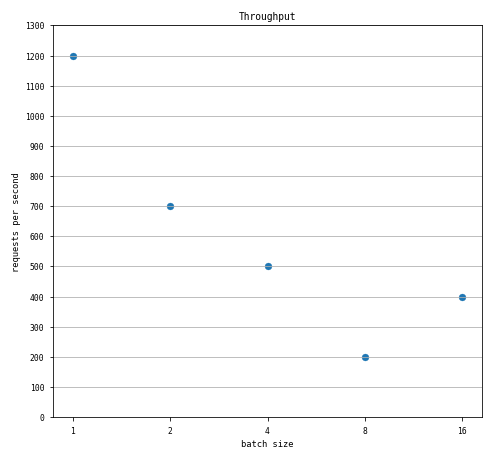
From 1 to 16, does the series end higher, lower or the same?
lower
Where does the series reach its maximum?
1
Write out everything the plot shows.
Title: Throughput
x-axis: batch size, ticks 1 2 4 8 16
y-axis: requests per second, ticks 0 100 200 300 400 500 600 700 800 900 1000 1100 1200 1300
Values:
1200 700 500 200 400
